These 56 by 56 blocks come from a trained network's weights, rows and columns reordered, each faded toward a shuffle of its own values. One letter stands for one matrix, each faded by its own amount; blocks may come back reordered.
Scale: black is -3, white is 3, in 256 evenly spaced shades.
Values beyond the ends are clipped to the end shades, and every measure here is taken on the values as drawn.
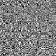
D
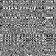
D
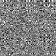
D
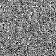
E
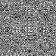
D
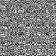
D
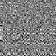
D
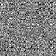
D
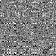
D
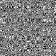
D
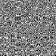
D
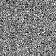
E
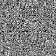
E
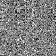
E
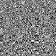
D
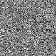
E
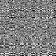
D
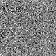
E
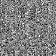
E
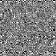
D
